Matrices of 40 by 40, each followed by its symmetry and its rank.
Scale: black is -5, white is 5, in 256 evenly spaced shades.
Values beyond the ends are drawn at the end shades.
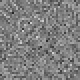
symmetric, full rank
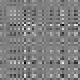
symmetric, rank two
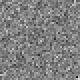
symmetric, full rank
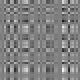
neither, rank one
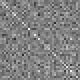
symmetric, rank five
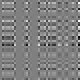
neither, rank one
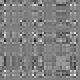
symmetric, rank two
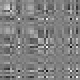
symmetric, rank three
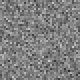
neither, full rank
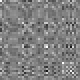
symmetric, rank three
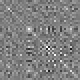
symmetric, rank five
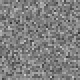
neither, full rank
